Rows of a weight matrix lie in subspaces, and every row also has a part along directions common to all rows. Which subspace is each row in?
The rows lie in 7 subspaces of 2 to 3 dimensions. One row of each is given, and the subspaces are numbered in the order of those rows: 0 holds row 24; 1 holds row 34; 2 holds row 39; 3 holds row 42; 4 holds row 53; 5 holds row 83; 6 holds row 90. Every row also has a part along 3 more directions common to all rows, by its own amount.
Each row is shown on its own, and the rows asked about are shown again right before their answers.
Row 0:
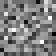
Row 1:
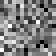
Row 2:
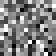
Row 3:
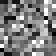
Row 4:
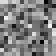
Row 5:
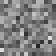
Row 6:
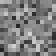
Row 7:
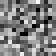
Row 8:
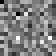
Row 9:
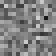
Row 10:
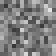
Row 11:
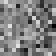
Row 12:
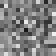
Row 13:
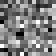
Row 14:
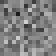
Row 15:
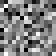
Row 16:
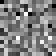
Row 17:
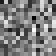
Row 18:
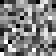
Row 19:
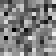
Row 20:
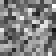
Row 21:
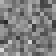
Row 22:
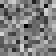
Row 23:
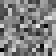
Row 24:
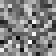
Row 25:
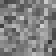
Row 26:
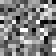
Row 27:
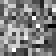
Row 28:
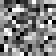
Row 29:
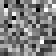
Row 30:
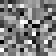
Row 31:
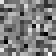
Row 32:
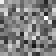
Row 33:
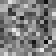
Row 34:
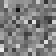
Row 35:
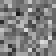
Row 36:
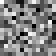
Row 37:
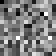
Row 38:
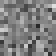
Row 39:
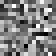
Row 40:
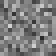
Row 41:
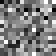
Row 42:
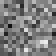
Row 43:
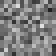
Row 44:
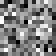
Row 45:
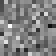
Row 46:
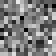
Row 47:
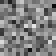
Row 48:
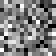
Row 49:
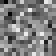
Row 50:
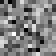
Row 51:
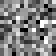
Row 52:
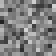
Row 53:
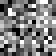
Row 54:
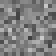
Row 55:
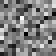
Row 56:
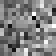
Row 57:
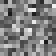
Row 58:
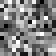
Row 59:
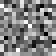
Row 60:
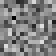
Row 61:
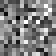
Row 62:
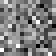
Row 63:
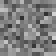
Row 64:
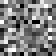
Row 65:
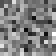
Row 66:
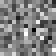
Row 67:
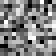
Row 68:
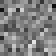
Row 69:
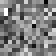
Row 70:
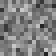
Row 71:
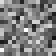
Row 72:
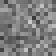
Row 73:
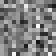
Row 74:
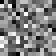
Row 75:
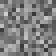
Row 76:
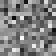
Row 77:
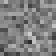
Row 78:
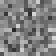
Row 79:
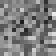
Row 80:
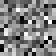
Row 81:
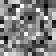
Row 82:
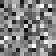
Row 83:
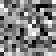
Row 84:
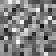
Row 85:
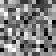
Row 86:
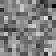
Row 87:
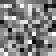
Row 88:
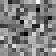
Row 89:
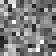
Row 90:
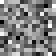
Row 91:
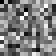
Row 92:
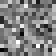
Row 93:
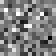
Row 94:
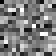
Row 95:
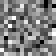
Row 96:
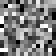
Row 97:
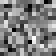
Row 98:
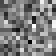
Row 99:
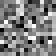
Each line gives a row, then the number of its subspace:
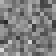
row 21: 0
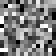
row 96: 4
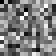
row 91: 6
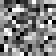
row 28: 1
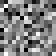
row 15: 6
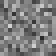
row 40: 5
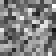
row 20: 4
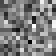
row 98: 0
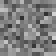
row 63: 5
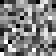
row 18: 0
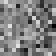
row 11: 3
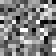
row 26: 5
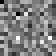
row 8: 6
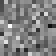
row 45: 3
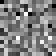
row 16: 6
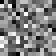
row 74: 6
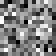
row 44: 4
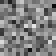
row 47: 6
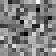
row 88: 1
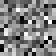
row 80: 1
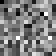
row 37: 6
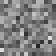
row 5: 4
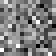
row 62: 3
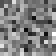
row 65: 1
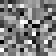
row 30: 0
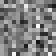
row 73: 2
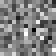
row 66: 5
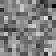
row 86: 2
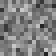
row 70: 2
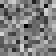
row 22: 6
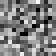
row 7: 1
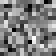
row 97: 0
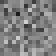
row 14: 6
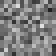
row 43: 5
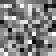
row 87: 0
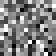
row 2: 2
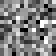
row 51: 5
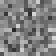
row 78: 0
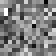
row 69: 3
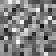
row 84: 1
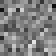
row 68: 2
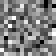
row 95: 3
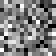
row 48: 3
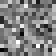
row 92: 4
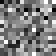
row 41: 5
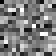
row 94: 2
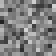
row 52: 4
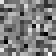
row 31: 2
